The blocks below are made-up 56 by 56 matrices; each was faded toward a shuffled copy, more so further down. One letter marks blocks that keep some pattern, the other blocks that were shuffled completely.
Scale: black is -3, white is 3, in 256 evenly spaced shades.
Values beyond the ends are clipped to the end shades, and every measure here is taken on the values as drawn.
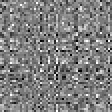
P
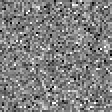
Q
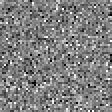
Q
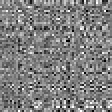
P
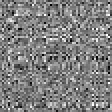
P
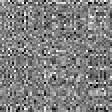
P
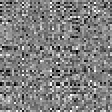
P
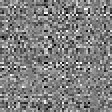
P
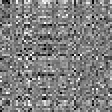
P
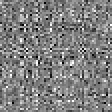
P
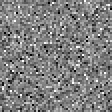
Q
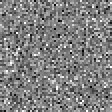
Q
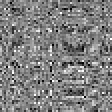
P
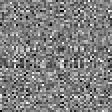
P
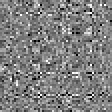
P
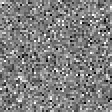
Q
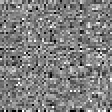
P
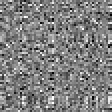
P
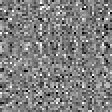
P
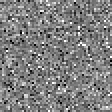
Q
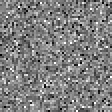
Q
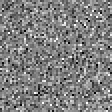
Q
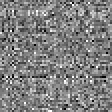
P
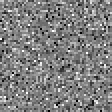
Q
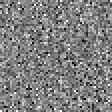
Q
